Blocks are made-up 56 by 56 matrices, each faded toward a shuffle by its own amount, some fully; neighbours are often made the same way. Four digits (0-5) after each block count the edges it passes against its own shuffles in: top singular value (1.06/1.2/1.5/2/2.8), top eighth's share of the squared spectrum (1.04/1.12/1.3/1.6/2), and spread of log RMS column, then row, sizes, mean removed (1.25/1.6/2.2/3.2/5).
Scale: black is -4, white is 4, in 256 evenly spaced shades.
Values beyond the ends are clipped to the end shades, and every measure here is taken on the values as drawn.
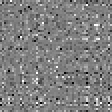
4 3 2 2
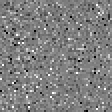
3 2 0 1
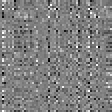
5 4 3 3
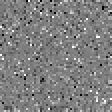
3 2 1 1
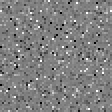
1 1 0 0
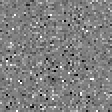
3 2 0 1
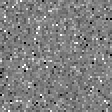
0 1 0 0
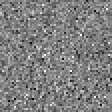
1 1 0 0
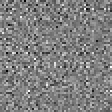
4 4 2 2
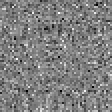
3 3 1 1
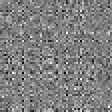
4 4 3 3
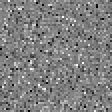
0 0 0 0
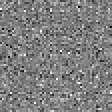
3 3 1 2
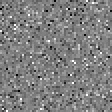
0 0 0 0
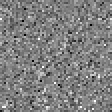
2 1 0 0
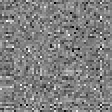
4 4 2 2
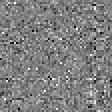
4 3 1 2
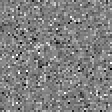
1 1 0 0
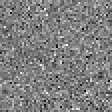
2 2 0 0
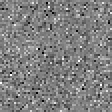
0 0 0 0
